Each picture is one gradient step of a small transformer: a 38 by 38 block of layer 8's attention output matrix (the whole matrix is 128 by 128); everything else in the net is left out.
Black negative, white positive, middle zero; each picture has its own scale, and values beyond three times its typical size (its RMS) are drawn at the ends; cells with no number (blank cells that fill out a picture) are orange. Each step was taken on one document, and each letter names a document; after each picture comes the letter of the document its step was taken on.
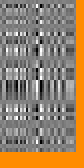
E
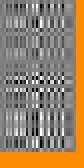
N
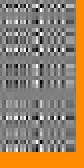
E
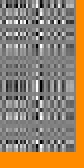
E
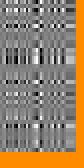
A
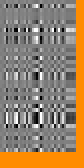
A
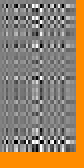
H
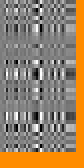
A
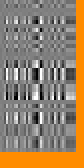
A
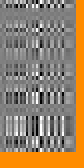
N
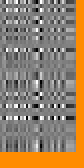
E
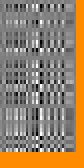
N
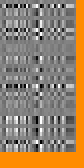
E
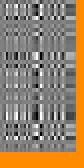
A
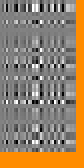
H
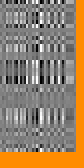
N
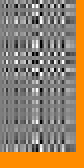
H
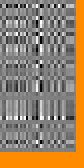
E
